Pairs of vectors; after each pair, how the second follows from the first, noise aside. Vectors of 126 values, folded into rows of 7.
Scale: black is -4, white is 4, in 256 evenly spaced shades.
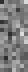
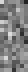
negated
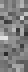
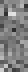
wrapped around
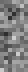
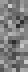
wrapped around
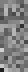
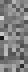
wrapped around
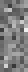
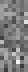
wrapped around
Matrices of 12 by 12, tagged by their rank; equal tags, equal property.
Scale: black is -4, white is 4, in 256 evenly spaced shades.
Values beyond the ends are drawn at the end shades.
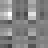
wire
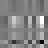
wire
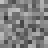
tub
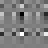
wire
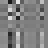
wire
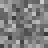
tub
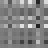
wire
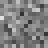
tub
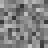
tub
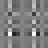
wire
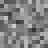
tub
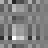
wire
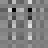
wire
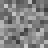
tub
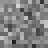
tub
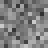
tub
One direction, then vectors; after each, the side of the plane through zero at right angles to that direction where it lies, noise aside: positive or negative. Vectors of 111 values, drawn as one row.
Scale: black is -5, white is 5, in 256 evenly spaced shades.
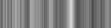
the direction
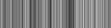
negative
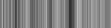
negative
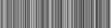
positive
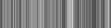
positive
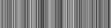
positive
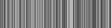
positive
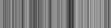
negative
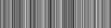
negative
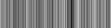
negative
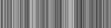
positive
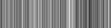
positive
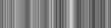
positive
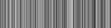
positive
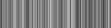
positive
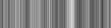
positive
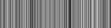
negative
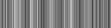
positive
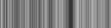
negative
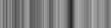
negative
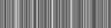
positive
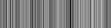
negative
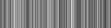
positive
